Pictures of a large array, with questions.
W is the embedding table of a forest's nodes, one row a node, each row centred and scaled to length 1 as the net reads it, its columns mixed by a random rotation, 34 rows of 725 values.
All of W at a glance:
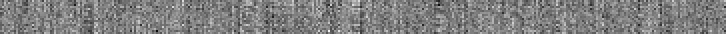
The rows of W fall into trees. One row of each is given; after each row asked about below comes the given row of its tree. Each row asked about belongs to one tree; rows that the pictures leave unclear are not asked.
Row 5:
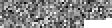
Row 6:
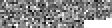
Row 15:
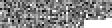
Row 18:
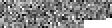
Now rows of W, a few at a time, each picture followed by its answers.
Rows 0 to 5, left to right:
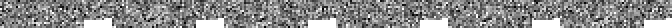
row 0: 5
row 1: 5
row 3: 15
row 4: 5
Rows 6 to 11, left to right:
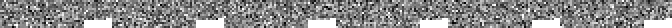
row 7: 6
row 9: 5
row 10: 6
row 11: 5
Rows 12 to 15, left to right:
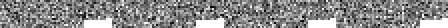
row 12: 15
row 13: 5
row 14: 6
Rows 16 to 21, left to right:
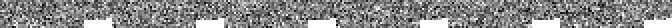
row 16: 6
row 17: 15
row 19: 5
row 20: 18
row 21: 6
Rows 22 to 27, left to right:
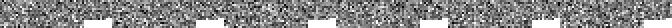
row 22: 18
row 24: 5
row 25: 5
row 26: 6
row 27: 18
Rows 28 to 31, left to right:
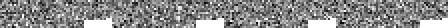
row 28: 6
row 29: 15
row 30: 6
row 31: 6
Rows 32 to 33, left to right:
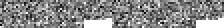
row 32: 5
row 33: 6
